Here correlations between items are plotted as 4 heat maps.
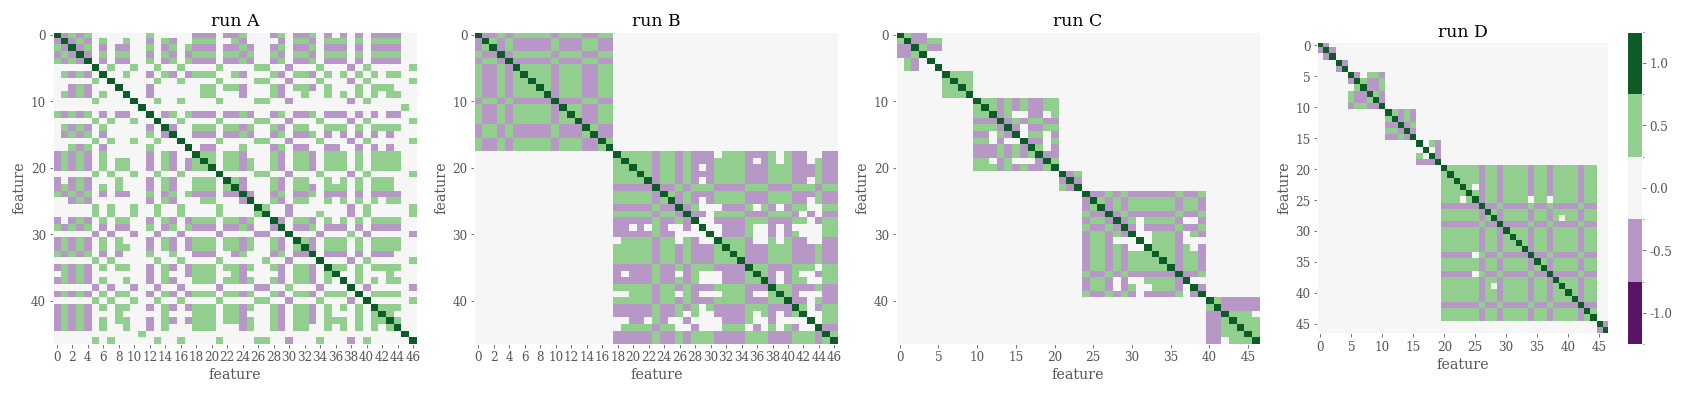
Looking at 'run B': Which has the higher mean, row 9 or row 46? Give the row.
9
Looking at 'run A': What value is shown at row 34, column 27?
0.5
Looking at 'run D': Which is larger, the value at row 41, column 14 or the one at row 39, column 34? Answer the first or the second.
the first
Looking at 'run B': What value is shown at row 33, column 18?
0.5
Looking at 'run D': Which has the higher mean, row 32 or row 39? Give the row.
32
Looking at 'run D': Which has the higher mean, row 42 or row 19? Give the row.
19
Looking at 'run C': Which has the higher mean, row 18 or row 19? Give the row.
19
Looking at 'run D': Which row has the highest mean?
25
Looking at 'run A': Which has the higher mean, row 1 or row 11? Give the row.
1
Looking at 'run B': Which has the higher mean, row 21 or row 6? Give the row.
6
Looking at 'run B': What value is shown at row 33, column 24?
0.5
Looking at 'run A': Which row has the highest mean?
14
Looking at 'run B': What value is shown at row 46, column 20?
-0.5
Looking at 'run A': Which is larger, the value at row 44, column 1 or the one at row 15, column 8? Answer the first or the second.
the first
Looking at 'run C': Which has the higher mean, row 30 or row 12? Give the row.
30
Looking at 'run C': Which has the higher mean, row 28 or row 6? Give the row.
6
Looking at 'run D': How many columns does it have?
47
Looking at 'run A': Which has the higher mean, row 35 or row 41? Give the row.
35
